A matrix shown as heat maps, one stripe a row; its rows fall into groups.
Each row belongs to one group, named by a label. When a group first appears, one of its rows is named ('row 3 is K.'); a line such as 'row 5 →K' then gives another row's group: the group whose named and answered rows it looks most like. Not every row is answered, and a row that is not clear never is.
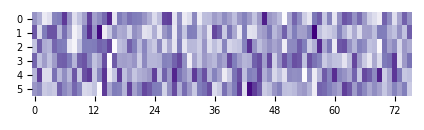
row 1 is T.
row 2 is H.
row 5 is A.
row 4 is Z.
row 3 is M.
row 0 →H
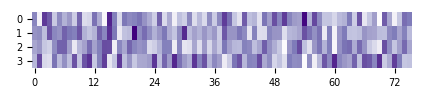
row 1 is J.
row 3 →Z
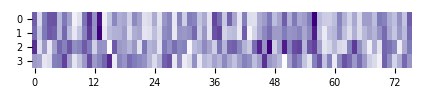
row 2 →M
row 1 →T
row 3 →H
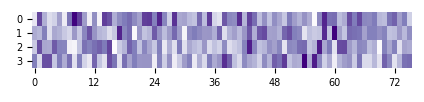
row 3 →J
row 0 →A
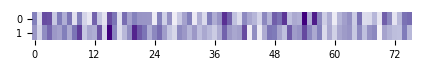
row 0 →J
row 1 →J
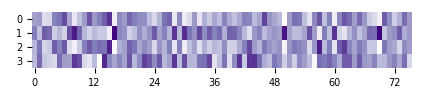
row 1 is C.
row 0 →H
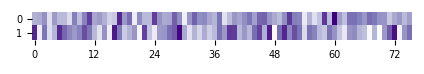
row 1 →M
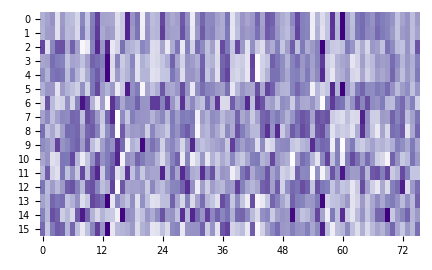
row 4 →T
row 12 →M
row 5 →Z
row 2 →T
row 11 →Z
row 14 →C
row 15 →T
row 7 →M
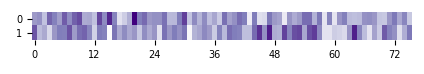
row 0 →J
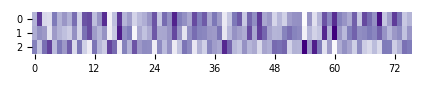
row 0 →Z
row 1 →Z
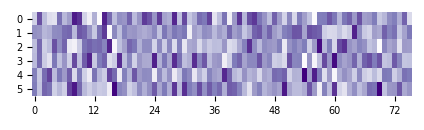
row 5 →C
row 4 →J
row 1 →M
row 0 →A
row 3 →Z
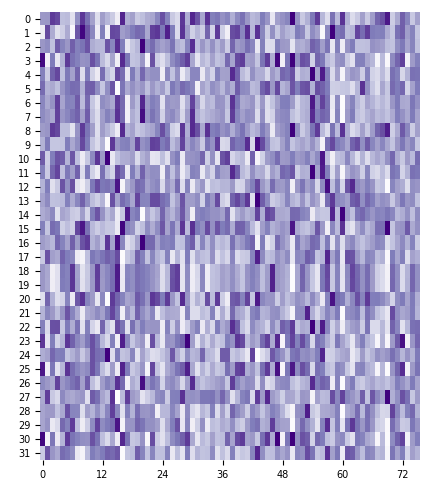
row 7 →J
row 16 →J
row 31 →H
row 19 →H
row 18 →H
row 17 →H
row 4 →J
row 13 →A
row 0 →C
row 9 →A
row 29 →H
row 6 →J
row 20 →A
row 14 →Z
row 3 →M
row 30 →M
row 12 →H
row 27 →Z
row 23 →M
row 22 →J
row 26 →J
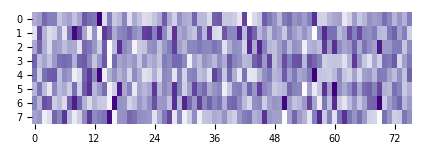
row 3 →M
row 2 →Z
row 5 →Z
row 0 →T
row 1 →A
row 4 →T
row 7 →H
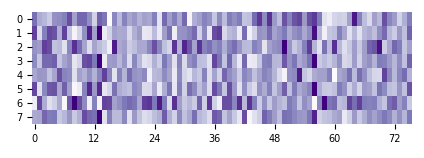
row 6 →A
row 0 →M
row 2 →C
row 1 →T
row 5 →T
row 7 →T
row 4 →H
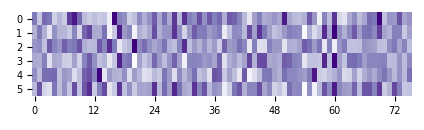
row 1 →Z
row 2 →J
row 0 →C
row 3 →Z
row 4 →T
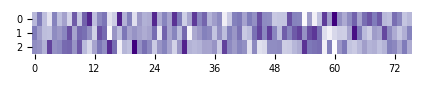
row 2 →J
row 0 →Z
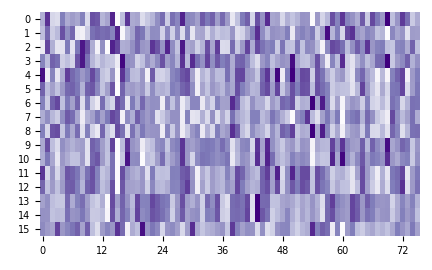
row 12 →M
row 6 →J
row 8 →J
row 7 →H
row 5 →M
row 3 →C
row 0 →Z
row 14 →A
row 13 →A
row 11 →M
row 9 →Z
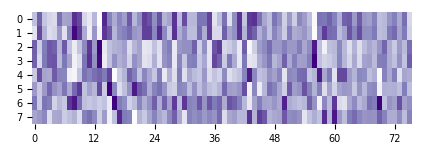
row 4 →H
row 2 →T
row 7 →Z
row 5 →J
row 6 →C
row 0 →A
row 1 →A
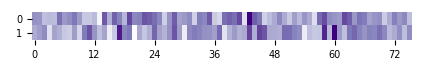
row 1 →Z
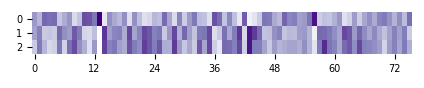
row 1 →A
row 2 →A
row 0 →T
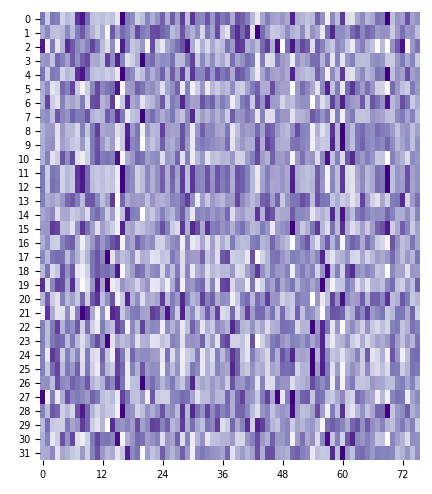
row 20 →Z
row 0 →C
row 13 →M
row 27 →M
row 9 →Z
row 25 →J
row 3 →J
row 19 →T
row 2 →M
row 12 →C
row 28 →C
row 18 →H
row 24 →J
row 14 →Z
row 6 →Z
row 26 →J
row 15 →C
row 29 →A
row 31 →Z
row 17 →T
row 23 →T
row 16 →H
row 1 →A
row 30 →H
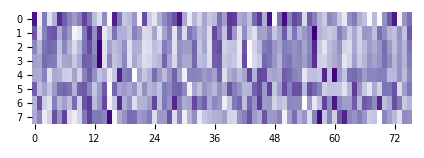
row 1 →T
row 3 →T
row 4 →Z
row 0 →M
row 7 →H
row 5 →M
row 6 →Z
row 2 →T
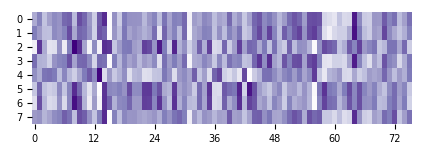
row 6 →A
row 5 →A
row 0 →M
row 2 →A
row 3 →M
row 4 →T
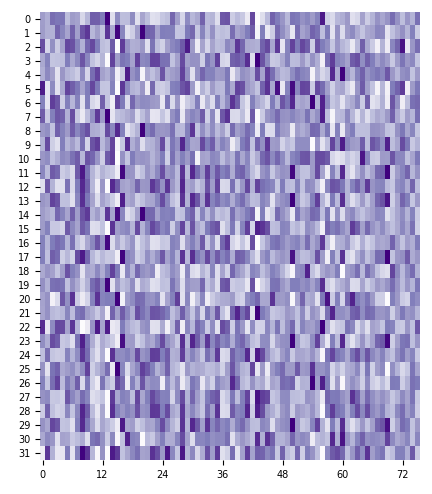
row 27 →A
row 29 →C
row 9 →Z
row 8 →J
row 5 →M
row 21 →A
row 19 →T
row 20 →H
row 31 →A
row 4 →Z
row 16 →T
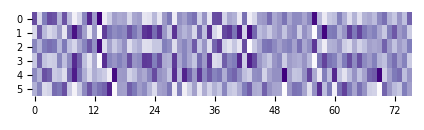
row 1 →A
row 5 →H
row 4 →C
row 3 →A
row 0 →T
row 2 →T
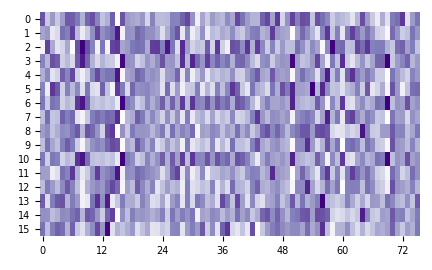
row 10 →C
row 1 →H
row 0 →M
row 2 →A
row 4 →H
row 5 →J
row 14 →M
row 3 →C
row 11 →H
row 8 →M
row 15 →T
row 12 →H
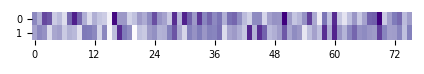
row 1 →Z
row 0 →C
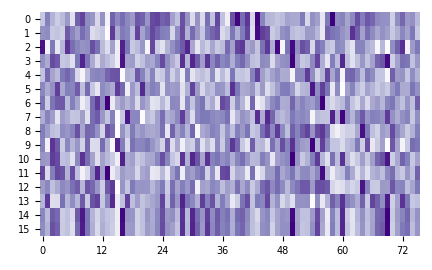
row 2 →M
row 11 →T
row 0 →A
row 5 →J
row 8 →M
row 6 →T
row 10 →C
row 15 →C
